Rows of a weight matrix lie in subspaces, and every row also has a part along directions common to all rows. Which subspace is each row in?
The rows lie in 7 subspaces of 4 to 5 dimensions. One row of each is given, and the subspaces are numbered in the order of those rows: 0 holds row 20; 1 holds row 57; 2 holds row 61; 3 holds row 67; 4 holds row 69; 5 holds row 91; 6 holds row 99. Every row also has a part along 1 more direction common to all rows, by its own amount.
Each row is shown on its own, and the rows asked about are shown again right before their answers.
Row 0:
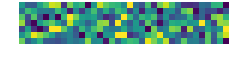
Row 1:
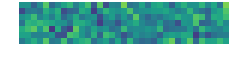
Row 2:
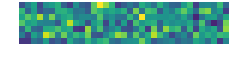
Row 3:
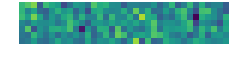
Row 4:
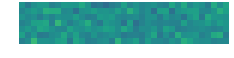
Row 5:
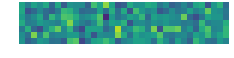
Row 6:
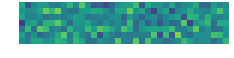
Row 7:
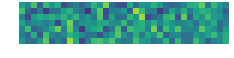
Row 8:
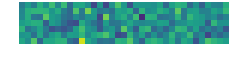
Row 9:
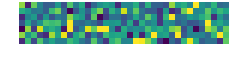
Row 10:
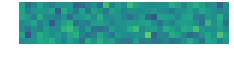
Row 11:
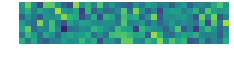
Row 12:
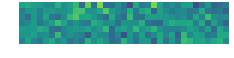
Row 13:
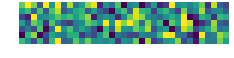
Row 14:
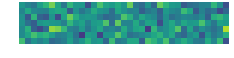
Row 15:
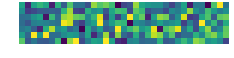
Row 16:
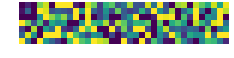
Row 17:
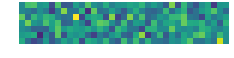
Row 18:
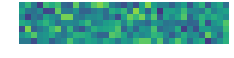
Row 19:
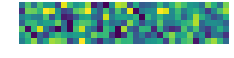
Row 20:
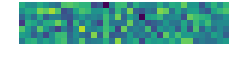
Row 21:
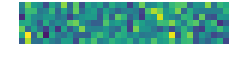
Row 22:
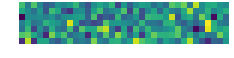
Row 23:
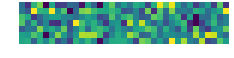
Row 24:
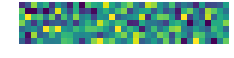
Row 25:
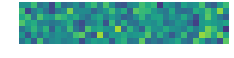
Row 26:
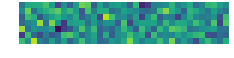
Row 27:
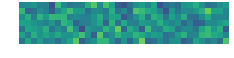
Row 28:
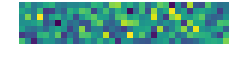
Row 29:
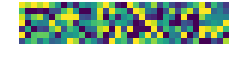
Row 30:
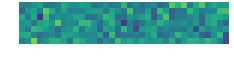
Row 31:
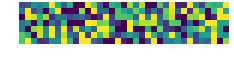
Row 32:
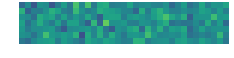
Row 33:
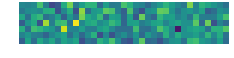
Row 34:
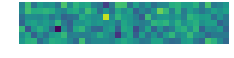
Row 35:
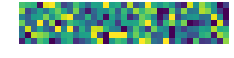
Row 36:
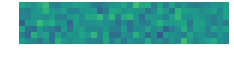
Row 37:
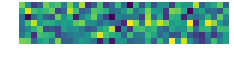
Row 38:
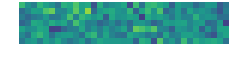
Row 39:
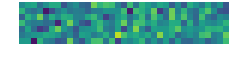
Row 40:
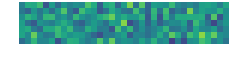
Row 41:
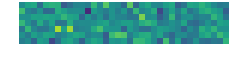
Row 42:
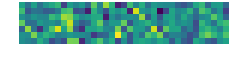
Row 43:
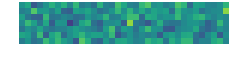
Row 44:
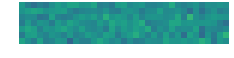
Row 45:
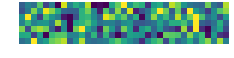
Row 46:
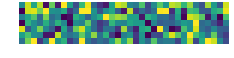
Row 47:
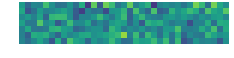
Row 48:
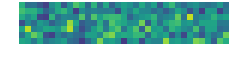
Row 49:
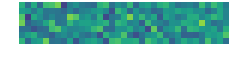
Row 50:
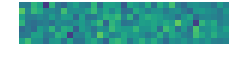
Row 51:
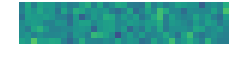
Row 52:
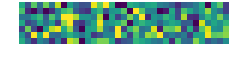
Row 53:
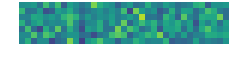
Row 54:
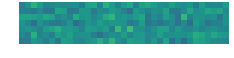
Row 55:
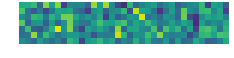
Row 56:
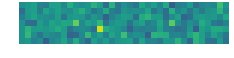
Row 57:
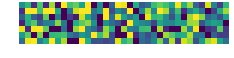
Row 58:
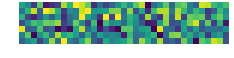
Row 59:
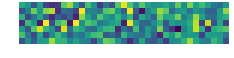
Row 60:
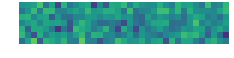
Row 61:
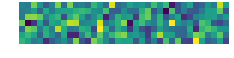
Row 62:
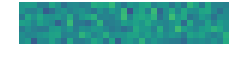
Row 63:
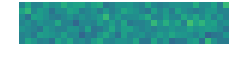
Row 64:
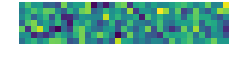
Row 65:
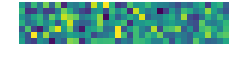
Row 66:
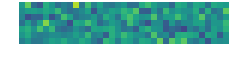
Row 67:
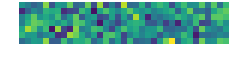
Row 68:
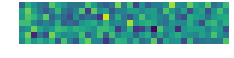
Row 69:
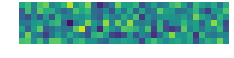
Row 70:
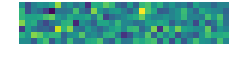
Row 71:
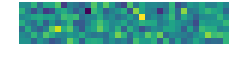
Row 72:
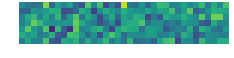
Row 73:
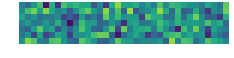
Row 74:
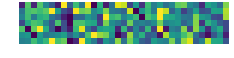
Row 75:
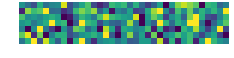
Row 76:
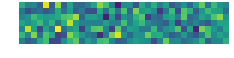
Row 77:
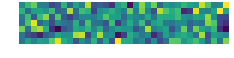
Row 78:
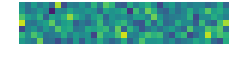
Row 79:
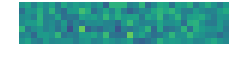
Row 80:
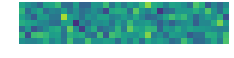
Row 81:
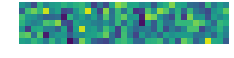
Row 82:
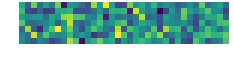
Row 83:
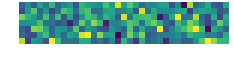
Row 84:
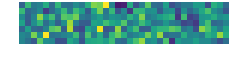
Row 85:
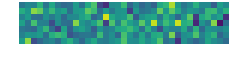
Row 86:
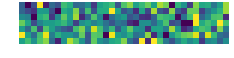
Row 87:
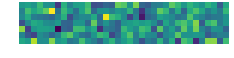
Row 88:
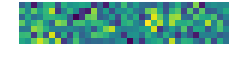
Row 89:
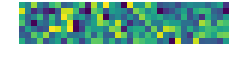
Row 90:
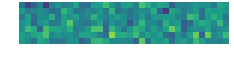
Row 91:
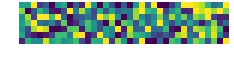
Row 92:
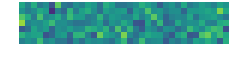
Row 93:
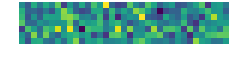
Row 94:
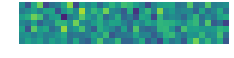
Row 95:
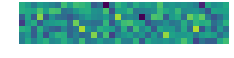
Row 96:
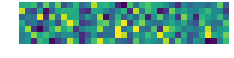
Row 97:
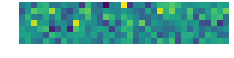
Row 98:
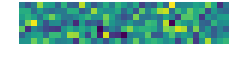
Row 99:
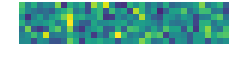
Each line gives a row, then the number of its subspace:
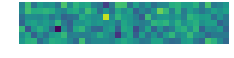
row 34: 3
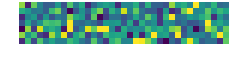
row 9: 0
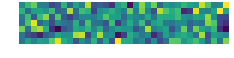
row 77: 5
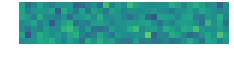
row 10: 2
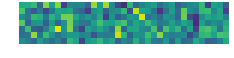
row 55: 4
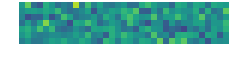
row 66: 2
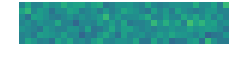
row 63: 3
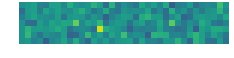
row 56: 2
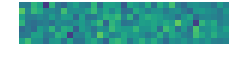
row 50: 3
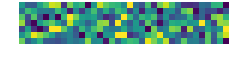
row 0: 5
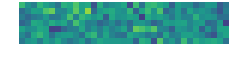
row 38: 1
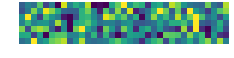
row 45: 6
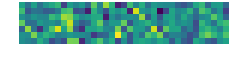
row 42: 6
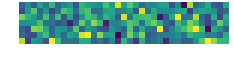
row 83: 0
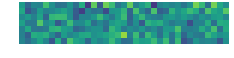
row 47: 1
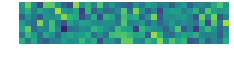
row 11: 2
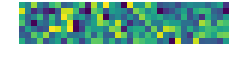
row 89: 3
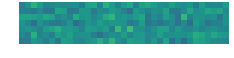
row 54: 6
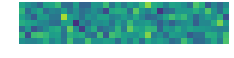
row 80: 2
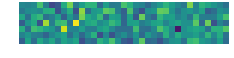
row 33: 2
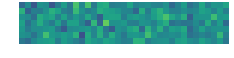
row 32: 6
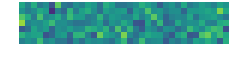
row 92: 5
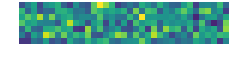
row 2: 4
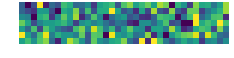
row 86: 4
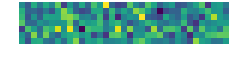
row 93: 0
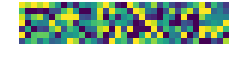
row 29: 4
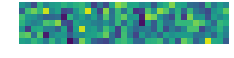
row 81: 5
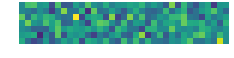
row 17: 1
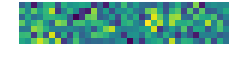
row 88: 6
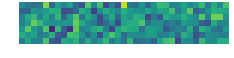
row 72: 3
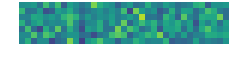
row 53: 3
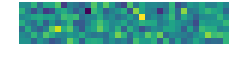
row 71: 1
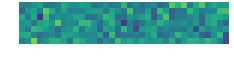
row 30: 0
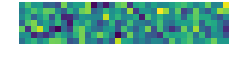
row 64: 5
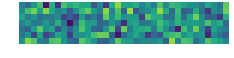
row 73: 3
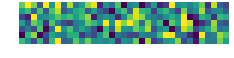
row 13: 4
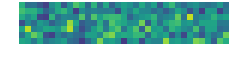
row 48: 4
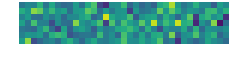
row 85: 3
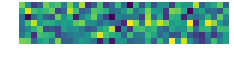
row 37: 6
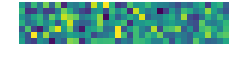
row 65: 1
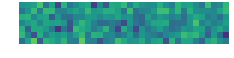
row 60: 4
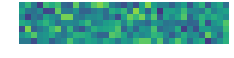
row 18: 2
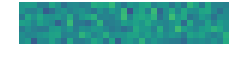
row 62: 0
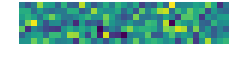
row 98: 2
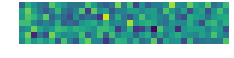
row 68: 1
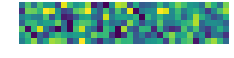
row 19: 4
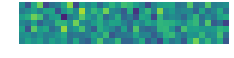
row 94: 2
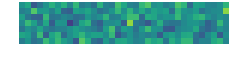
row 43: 2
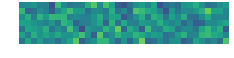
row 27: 5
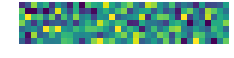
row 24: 6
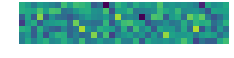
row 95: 0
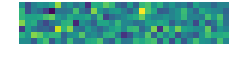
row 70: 2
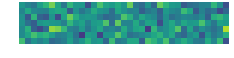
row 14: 5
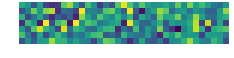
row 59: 2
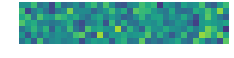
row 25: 5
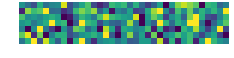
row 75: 5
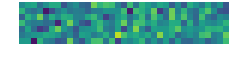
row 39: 0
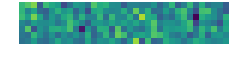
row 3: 4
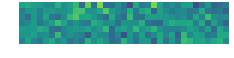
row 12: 1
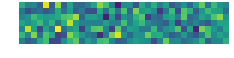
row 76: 3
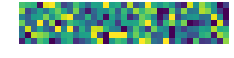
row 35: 1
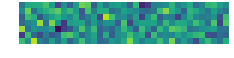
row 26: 2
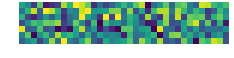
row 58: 6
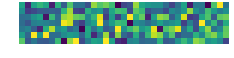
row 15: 1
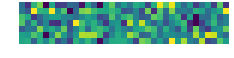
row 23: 3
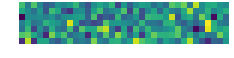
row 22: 0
